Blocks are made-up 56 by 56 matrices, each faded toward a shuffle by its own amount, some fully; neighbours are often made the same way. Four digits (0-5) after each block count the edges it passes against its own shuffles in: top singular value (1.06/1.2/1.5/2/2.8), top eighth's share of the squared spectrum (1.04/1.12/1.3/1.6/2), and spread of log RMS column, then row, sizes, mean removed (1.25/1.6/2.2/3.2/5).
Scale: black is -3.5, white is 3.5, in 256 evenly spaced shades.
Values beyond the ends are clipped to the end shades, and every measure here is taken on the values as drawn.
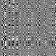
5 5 4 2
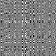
4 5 4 3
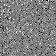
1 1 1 0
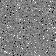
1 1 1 0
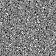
0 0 0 0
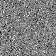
0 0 0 0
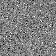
0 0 0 0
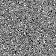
0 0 0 0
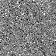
0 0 0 0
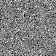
0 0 0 0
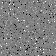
1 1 0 0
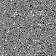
2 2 1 0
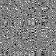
4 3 2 2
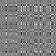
5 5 4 4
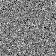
2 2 0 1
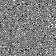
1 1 0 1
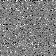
1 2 0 2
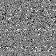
1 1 0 2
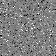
2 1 0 0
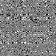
3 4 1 2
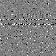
3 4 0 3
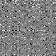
3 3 1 2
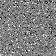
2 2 0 0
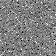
1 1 0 0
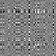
5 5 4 3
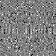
4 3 2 2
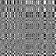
5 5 4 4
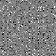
4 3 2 1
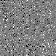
3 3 1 1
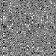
4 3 2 1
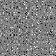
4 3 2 1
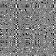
4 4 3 2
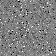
1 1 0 0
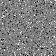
1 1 0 0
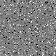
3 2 1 0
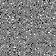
3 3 1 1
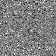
1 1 1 1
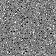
0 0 0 0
